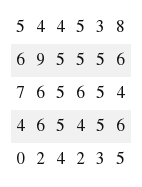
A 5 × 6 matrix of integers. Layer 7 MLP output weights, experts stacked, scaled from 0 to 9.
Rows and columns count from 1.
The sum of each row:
29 36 33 30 16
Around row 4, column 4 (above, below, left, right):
6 2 5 5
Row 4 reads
4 6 5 4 5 6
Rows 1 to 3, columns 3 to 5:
4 5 3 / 5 5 5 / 5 6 5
